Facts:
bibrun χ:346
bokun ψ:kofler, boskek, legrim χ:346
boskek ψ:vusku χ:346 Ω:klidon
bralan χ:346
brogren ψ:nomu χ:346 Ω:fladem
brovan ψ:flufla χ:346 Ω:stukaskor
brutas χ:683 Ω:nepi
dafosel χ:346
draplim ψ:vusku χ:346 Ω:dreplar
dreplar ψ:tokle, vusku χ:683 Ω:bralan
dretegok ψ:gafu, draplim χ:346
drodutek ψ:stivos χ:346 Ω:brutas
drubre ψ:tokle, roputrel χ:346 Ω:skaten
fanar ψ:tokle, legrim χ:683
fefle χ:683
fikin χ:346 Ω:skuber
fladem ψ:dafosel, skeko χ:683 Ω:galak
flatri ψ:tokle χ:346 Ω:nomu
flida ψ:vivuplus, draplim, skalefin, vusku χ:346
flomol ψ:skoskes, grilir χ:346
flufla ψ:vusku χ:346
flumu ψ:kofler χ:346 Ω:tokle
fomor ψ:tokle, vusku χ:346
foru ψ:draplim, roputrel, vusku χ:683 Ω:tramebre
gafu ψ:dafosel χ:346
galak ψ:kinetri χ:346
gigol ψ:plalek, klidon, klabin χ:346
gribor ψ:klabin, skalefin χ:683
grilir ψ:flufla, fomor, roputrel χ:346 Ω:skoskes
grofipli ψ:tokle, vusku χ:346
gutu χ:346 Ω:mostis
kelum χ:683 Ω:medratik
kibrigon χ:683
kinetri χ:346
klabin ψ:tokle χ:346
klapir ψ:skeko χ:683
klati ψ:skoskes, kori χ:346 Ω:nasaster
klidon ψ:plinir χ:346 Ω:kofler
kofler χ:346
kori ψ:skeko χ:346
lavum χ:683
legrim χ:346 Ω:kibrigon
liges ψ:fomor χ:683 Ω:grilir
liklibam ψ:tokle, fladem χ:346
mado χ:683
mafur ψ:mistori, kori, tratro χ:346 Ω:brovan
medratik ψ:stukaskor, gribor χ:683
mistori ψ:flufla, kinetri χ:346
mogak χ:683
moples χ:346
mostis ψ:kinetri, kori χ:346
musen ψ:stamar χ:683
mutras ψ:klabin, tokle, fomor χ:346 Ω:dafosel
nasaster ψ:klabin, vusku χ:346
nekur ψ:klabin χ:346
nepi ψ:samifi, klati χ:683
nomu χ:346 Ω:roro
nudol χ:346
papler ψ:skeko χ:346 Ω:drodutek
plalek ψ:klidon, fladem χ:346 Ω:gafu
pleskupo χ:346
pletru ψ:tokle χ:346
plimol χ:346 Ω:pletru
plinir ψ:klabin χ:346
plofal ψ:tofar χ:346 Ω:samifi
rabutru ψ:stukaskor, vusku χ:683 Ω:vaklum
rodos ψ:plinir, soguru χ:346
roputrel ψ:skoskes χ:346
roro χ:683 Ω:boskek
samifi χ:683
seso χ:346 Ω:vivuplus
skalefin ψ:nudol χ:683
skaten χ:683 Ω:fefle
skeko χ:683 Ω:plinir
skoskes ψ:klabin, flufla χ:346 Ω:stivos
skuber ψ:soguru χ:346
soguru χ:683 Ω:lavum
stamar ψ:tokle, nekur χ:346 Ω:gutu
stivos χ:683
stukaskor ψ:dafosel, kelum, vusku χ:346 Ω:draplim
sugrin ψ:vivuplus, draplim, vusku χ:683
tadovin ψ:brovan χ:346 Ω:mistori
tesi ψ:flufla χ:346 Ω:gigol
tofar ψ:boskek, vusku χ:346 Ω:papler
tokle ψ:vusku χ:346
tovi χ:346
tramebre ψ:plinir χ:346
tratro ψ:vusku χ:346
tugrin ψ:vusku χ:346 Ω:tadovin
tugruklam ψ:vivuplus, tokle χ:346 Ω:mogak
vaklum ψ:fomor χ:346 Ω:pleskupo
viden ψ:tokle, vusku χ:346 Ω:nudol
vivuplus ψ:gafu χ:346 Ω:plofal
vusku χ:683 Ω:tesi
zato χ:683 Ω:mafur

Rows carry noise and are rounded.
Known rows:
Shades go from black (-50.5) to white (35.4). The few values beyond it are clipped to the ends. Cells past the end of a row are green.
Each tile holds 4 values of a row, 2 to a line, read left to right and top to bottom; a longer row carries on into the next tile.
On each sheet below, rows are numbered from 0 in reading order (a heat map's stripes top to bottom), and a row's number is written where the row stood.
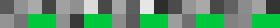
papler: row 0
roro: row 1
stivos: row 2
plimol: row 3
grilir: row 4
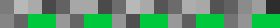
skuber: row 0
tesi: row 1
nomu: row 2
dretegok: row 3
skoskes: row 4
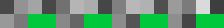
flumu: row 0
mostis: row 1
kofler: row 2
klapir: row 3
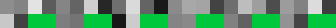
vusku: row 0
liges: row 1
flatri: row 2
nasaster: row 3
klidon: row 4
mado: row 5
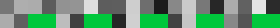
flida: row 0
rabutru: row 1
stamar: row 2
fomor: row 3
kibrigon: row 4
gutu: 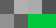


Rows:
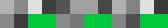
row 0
samifi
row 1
plalek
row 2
medratik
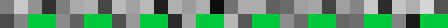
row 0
plinir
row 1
bralan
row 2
dreplar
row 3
fanar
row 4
stukaskor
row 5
tadovin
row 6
gribor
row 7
fladem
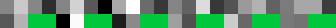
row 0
grofipli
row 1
klabin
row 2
mutras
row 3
soguru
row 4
tofar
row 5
tramebre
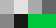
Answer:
dafosel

